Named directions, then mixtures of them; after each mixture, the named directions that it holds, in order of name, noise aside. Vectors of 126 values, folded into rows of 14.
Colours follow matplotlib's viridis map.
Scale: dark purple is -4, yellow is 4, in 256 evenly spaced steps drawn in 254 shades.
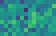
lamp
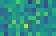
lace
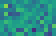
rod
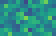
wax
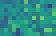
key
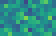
wax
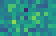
lace, lamp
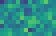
lamp, wax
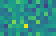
lace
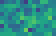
lamp, wax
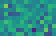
rod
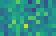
lace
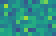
rod, wax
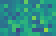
key, rod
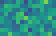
wax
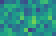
lamp, wax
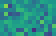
rod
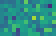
key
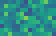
wax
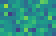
rod, wax
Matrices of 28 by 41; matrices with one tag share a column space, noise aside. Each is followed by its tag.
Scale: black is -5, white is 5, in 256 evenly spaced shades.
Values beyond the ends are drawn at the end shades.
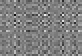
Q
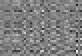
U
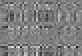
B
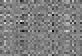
Q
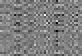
Q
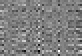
U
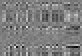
B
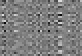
Q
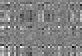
B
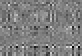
B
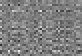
U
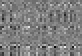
B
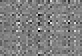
Q
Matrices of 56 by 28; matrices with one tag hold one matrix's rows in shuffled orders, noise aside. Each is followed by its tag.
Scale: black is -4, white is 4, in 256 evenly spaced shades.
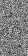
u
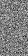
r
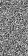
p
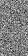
u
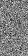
u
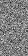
u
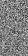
r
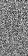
r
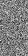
p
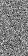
u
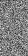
p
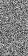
p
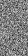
r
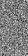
r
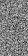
r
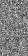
r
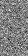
u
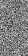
u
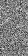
p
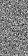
r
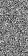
p
